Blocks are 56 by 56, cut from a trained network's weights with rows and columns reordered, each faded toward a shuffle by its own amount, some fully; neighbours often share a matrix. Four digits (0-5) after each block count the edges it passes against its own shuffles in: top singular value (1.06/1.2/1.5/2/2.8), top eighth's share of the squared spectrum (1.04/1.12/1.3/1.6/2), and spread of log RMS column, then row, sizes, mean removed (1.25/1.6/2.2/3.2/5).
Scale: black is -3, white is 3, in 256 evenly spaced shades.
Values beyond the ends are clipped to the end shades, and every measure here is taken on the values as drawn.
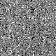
1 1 0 1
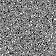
0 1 0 0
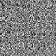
3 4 2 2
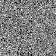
2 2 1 0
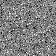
0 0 0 0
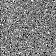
0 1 0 0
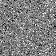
0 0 0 0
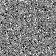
0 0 0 0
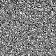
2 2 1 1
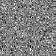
3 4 2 2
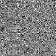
3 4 2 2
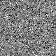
1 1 0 0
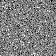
0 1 0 0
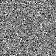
2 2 0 1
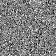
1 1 0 0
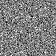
1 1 0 0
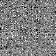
2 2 2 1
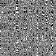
3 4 3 1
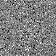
0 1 1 0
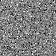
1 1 0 0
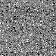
2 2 1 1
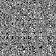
2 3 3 1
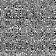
3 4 3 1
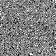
0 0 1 0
